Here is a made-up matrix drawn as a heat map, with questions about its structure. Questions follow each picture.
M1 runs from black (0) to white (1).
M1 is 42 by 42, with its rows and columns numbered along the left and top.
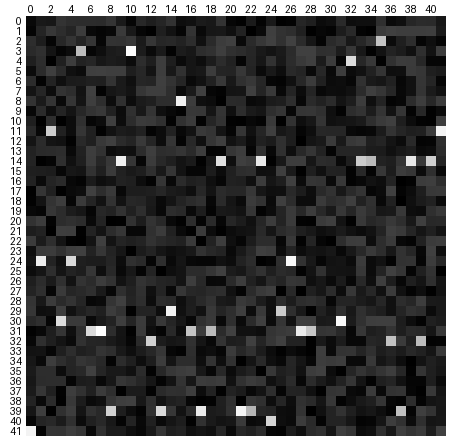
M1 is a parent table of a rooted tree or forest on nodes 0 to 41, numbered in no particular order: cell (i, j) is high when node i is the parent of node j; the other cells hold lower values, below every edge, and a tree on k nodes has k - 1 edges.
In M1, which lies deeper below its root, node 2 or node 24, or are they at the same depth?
node 24
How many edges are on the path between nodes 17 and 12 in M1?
3
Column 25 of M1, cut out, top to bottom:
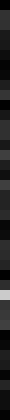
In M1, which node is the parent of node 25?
29
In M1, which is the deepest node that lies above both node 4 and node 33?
14
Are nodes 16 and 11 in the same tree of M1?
no
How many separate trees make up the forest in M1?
4
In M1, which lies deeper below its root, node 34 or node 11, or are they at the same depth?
node 34
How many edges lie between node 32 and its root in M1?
5
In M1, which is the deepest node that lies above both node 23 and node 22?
14
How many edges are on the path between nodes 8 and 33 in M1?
7
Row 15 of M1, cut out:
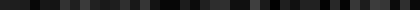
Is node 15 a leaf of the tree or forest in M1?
yes
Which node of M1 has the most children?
14
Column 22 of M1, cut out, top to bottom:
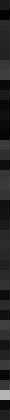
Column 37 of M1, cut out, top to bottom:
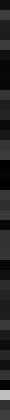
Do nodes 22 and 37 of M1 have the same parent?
yes
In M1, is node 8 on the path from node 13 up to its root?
no
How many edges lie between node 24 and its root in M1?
3
